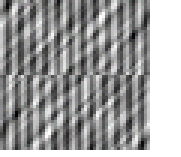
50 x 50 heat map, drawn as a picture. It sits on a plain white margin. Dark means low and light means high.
Stripes: upright, repeating 12 times. Average level on the scale: 50%. Symmetry: a half turn.
